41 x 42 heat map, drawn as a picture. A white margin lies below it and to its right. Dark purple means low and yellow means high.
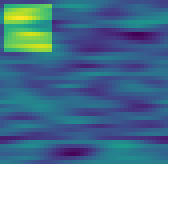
Roughest part: top left. Histogram: skewed, a long tail of high values. Ninth with the highest average: top left. Odd patch: higher, in the top left. Mirror symmetry: none.
